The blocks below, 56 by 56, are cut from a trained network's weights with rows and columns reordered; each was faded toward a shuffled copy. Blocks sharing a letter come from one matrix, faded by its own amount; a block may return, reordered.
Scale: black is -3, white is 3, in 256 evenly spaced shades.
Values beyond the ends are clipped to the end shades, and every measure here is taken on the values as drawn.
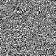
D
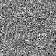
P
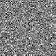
D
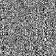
D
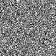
P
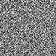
P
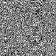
D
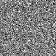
P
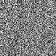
P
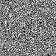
P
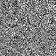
P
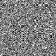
P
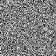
P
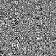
D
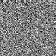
P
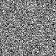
D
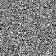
P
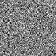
P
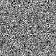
D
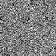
P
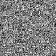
P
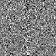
D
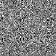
D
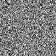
P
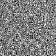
P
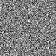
P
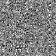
D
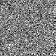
D
